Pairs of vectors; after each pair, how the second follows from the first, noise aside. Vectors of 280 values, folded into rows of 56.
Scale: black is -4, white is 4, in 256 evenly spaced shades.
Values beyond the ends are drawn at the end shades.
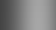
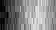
scaled up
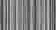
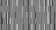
partly zeroed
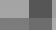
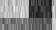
scaled up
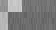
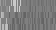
partly zeroed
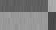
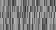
shuffled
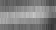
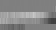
partly zeroed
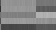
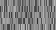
shuffled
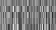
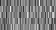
shuffled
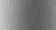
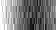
scaled up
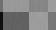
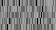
shuffled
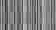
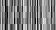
scaled up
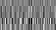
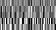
scaled up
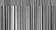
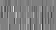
partly zeroed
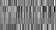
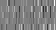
partly zeroed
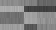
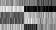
scaled up
